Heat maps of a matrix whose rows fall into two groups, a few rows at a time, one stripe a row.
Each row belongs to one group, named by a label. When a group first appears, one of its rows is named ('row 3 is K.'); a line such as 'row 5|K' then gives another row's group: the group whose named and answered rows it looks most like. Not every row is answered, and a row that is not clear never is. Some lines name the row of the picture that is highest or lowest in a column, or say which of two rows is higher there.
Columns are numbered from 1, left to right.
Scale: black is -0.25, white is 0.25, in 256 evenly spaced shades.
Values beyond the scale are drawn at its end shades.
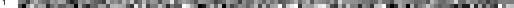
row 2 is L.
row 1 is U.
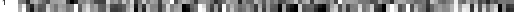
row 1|U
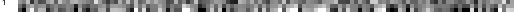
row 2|L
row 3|L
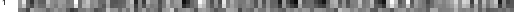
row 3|U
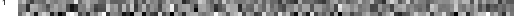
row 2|U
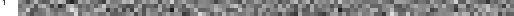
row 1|U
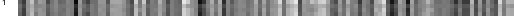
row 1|L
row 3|L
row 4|L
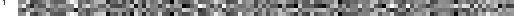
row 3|L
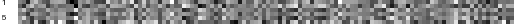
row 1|U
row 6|U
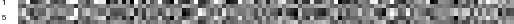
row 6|L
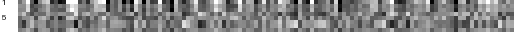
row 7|L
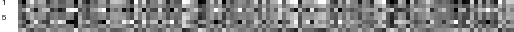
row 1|L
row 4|L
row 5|L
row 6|U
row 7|L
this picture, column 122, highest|6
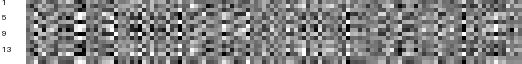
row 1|U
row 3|U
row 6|U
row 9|U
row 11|L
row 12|U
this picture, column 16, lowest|8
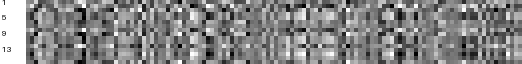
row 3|U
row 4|L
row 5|L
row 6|U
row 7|U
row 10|L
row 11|L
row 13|L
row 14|L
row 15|L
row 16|U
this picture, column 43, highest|14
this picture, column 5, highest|3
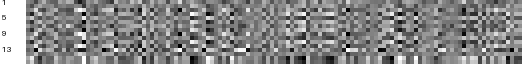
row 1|U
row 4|L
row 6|L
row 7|U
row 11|L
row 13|U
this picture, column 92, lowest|15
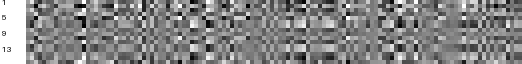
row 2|U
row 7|L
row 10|U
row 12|L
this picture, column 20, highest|4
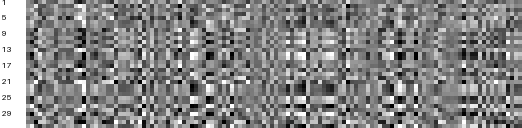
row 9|L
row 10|U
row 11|L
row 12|U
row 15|L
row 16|U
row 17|U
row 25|L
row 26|L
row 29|L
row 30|U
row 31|U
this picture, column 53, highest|31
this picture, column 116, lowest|31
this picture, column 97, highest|31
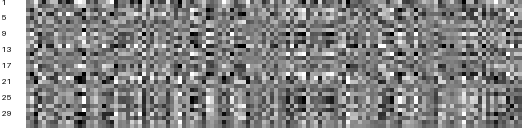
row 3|L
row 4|U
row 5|L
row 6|U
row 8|L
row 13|U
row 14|L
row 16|L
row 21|U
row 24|U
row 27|U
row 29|U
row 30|U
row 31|U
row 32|U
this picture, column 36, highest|1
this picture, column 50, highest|1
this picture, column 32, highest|20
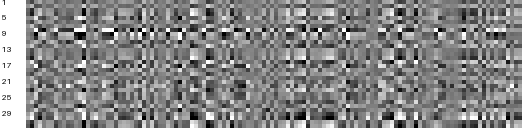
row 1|L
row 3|L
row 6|L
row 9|U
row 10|U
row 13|L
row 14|L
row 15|L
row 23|L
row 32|L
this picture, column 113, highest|30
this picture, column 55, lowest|22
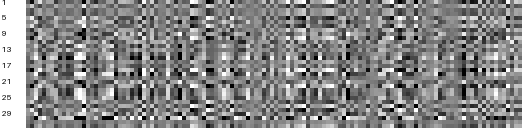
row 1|L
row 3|L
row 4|L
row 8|L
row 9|U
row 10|L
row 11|U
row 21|U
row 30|U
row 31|L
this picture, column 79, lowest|15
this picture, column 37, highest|30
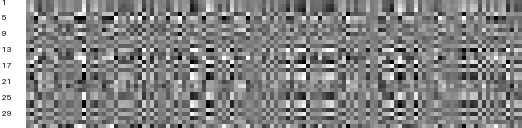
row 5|U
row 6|U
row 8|U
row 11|L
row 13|L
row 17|L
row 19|L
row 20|L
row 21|U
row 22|U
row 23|U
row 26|L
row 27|L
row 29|L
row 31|U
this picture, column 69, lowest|16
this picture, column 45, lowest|5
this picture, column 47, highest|16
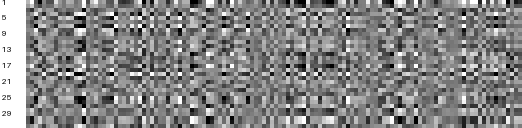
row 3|L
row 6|L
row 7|U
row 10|L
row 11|U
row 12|L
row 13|U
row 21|L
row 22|U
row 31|L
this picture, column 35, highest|19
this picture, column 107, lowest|19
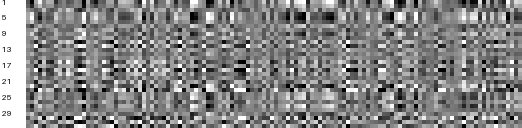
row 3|U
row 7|L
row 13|U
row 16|U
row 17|U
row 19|U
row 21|U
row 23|U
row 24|L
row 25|L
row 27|L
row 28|L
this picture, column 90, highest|18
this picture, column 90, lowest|23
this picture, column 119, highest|18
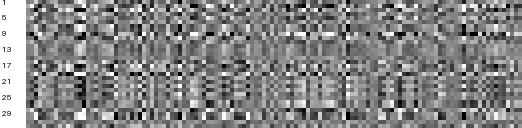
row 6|U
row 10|U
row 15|L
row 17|U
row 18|U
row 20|U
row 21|L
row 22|U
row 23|L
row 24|U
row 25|U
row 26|L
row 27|L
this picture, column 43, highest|9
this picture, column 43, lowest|2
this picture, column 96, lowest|19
